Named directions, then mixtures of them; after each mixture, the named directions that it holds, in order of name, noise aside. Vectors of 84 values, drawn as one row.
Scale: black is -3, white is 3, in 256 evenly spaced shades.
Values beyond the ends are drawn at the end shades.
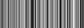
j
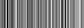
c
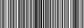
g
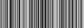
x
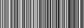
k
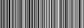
g, k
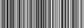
c, g, x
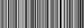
c, j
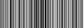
g, x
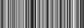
j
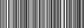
c, x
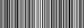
g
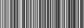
k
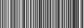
g, k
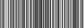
g, k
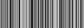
j, x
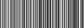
g, k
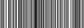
c, g, k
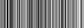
c, x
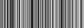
c, j, x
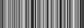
j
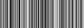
x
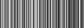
k
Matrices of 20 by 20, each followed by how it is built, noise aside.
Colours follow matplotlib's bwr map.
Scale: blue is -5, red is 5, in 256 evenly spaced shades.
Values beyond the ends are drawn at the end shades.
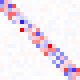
banded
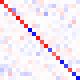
diagonal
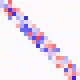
banded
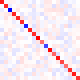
diagonal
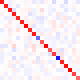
diagonal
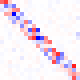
banded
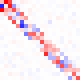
banded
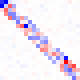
banded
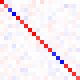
diagonal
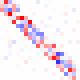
banded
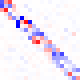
banded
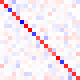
diagonal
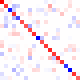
diagonal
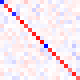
diagonal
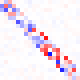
banded
